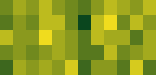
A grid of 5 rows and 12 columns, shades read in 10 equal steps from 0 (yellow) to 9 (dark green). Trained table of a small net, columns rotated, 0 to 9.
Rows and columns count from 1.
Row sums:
44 46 40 51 50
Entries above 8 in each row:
0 1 0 0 0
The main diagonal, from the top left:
5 4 4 4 4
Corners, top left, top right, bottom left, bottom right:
5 2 7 6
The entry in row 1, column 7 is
6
